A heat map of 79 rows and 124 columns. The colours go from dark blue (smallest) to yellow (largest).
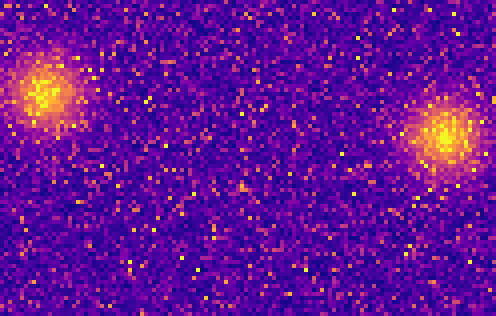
The middle right is the ninth with the highest average. The values are skewed, with a long tail toward high values. No row or column stands out. Overall the values sit about 20% of the way up the scale. There are two bumps. No regular stripes run through it. There is no overall slope. Neither half mirrors the other.
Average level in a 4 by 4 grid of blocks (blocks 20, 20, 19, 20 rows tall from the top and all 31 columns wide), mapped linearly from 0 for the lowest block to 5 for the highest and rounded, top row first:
2 0 0 0 / 4 0 0 5 / 0 0 0 1 / 0 0 0 0
